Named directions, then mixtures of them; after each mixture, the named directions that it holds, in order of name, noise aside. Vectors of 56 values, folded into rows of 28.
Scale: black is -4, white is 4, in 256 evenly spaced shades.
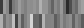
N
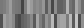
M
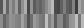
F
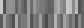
F, N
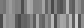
M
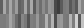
F, M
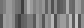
M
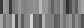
N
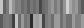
N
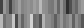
N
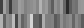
N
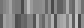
M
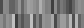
M, N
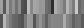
F, M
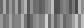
F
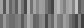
F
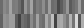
F, M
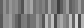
F, M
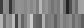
N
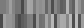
M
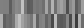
M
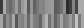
F, N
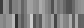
M, N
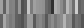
F, M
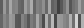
F, M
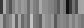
F, N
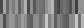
F
